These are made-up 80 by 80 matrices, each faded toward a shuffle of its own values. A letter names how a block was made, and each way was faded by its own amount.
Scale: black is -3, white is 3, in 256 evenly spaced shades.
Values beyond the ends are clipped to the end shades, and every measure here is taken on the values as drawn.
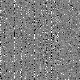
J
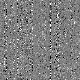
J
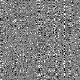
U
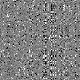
U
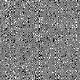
U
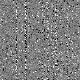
J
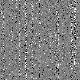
J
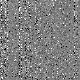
J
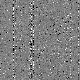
J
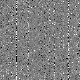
J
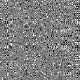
U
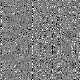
U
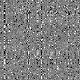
U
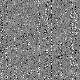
J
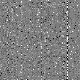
U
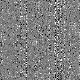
J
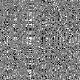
U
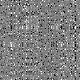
U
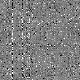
U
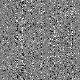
J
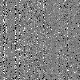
J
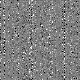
J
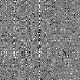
U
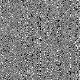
J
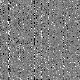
J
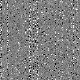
J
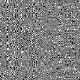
U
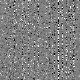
J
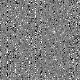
J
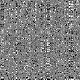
U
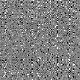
U
